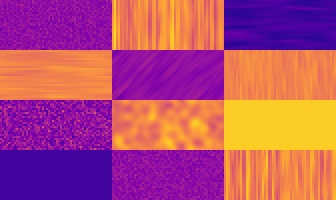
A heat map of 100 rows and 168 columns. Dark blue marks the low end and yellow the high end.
The table splits into 4 rows of 3 panels. Panel 1,1: low, fine-grained, faint in contrast. Panel 1,2: high, streaked downward. Panel 1,3: very low, streaked across, faint in contrast. Panel 2,1: high, streaked across, faint in contrast. Panel 2,2: low, slanting up to the right, faint in contrast. Panel 2,3: high, streaked downward, faint in contrast. Panel 3,1: low, fine-grained. Panel 3,2: high, blotchy. Panel 3,3: very high, flat. Panel 4,1: very low, flat. Panel 4,2: low, fine-grained, faint in contrast. Panel 4,3: high, streaked downward.
